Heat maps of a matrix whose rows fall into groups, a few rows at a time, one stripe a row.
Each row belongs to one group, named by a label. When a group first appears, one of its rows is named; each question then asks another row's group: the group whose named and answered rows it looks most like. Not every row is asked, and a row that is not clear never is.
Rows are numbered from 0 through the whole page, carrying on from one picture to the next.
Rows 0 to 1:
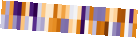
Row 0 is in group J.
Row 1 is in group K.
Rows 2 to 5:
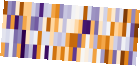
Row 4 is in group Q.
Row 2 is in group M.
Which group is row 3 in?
J
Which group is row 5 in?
M
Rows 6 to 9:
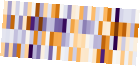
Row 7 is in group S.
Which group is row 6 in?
K
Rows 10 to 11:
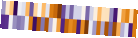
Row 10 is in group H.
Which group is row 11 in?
Q
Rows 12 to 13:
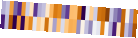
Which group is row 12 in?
K
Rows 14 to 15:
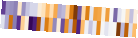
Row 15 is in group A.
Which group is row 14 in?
Q
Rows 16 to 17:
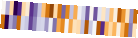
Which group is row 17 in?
M
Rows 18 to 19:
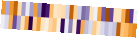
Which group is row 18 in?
M
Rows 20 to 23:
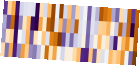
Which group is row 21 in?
A
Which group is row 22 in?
H
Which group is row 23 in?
J
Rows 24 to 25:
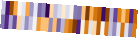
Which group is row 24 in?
M
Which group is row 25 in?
Q
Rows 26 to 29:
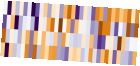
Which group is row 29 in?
K
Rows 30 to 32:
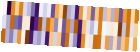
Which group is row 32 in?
M
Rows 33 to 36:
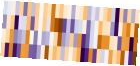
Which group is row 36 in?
J
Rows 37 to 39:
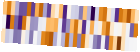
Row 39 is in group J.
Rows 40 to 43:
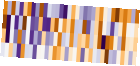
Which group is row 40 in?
S
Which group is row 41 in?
M
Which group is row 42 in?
M
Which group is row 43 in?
K
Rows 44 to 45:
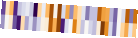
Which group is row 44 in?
A
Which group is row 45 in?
K
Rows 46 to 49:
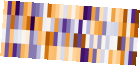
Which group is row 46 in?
J
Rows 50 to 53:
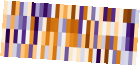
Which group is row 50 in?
M
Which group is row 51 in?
Q
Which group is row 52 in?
Q
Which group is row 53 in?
K
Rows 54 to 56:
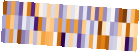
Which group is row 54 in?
J
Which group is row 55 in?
A
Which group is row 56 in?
Q
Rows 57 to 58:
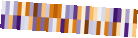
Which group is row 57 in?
H
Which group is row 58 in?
Q
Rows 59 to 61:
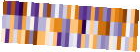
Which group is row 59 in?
J
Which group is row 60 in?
K
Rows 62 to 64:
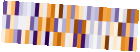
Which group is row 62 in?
A
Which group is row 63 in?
A
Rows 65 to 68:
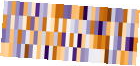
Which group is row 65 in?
K
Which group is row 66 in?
J
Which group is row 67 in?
Q
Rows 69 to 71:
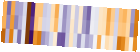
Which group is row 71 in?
S
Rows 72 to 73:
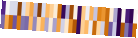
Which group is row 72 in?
Q
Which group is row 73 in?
Q
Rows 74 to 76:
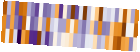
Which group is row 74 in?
M
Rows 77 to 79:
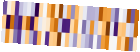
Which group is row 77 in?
A
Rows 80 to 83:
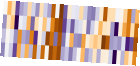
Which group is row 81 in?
H
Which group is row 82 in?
Q
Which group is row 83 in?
H
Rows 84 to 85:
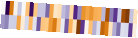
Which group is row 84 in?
M
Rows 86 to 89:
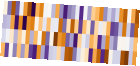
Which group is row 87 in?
Q
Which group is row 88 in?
H
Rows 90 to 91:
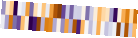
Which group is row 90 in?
H
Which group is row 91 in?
A
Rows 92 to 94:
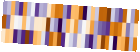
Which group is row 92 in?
K
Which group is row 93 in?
J
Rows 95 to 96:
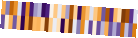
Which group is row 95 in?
M
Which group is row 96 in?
Q
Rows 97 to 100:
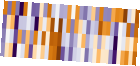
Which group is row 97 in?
J
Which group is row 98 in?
A
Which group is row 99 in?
H
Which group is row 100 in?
H
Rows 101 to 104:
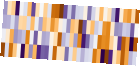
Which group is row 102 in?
K
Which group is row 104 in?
M
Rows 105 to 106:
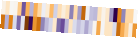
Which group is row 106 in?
S
